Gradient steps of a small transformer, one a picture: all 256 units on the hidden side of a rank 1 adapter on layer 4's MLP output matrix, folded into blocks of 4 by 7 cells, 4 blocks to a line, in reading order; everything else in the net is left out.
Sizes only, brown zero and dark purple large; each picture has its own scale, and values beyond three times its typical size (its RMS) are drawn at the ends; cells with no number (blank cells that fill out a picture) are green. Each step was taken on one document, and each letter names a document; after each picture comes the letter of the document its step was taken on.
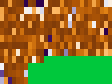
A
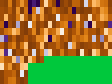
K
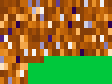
K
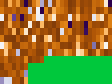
A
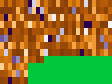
K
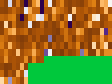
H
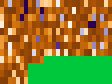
H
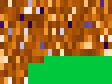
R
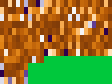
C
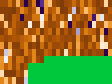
H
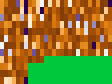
C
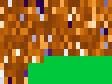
A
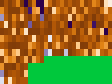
A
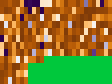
K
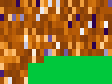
C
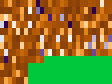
R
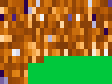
C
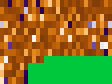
H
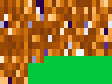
H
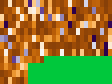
K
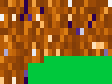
C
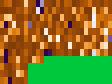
R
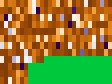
K
